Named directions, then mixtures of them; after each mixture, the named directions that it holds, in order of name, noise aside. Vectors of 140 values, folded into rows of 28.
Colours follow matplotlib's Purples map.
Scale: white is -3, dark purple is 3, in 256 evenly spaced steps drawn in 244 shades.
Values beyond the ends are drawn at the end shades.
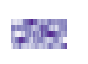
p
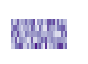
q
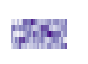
p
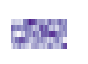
p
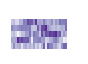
p, q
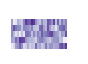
p, q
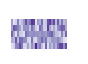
p, q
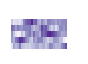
p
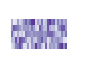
p, q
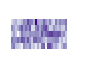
p, q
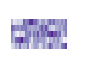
p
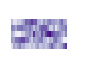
p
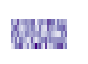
q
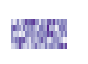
p, q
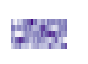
p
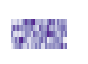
p, q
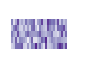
q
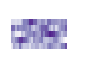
p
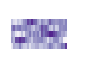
p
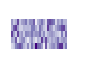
q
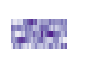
p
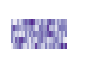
p, q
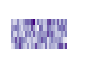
p, q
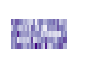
p, q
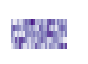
p, q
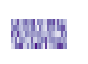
q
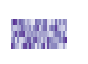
p, q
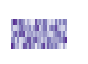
p, q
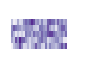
p, q
